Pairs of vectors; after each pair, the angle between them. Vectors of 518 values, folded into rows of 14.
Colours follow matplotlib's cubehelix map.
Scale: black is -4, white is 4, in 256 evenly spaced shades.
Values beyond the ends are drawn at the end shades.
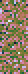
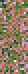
partly aligned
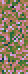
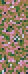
nearly opposite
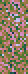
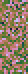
partly aligned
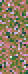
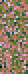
nearly parallel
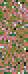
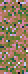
nearly opposite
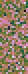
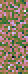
nearly opposite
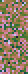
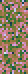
partly aligned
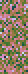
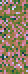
nearly opposite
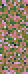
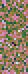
nearly parallel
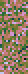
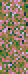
orthogonal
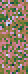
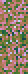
orthogonal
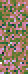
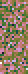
nearly parallel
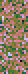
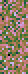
partly opposed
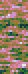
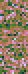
partly aligned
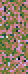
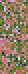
nearly opposite
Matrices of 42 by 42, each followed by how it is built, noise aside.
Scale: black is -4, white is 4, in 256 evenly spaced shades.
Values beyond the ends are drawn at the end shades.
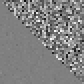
upper triangular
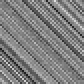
Toeplitz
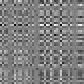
low rank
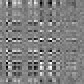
low rank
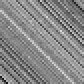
Toeplitz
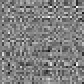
low rank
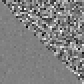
upper triangular
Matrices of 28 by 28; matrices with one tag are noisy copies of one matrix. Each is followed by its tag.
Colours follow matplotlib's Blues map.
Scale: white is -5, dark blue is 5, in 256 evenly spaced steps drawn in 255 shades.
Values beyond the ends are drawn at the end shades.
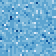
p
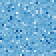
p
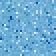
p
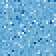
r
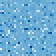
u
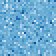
r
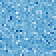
p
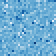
r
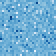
p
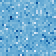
p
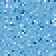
r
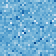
r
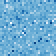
r
